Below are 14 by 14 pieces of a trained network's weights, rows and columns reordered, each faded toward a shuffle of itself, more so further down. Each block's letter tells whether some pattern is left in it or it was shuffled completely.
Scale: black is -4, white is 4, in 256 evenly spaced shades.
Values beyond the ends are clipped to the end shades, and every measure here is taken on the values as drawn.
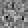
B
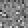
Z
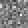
B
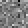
B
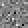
Z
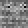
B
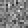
Z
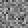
B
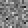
Z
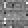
B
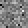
Z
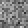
Z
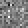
B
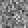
Z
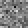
Z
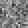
Z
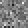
Z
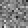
Z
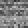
B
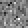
Z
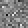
Z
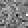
Z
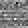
B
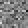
B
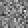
Z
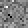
Z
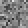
Z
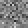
B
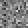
B
